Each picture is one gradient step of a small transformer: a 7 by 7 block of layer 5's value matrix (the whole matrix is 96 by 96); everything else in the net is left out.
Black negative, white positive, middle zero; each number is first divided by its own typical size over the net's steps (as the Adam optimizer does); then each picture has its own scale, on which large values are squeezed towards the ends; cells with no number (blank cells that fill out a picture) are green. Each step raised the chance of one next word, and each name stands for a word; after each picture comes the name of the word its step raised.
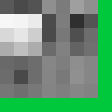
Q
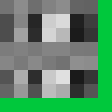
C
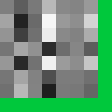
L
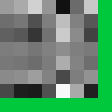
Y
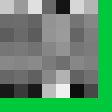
Y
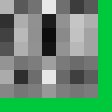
Q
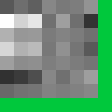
Q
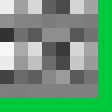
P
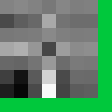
Y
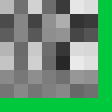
P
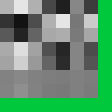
P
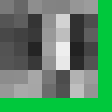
L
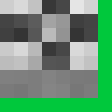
P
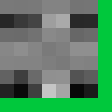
Y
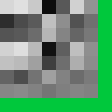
P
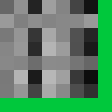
C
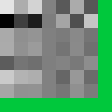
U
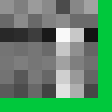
C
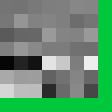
L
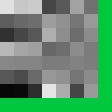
Y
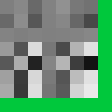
L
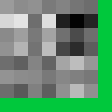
Q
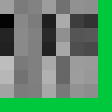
Q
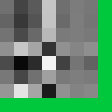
L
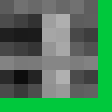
C
